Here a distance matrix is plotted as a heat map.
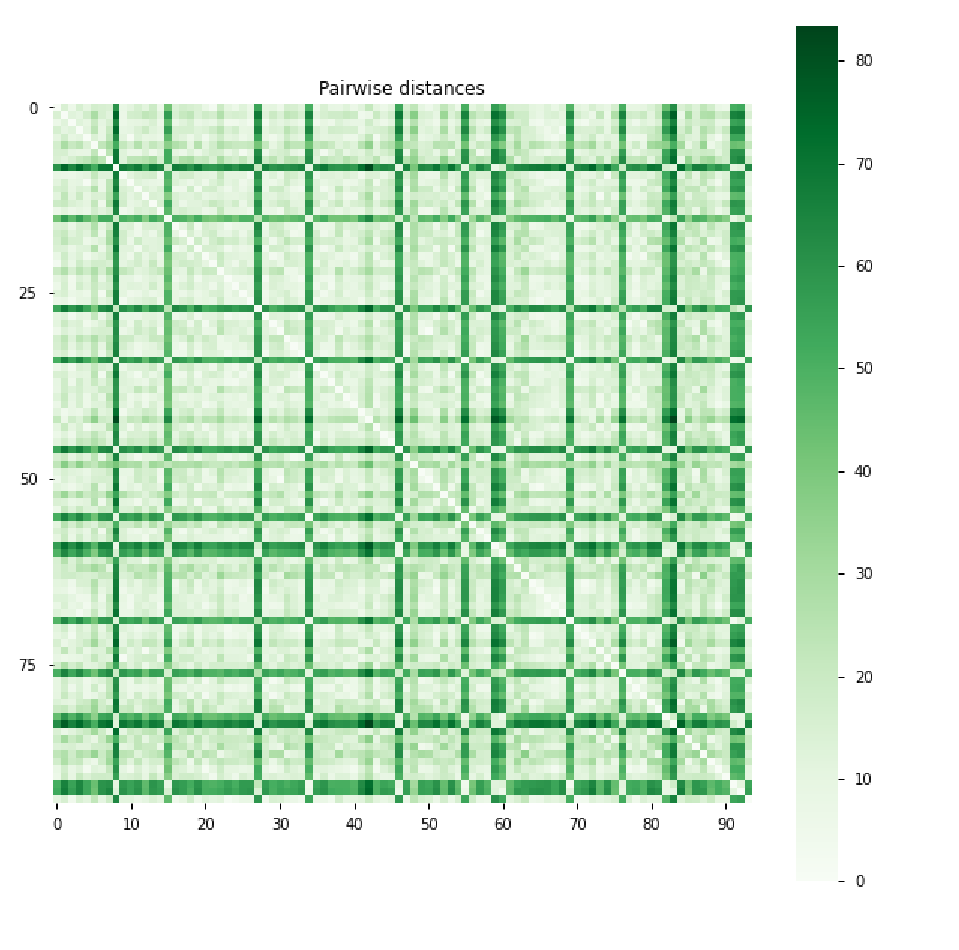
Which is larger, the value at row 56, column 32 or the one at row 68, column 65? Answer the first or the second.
the first
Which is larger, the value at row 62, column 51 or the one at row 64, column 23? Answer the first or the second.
the first
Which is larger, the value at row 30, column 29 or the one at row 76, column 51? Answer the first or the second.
the second
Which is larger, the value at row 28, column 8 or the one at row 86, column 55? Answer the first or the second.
the first
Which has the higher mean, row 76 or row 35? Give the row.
76
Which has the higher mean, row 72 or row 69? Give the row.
69
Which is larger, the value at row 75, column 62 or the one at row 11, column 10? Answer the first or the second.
the first
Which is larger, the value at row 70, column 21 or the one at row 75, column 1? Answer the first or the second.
the second
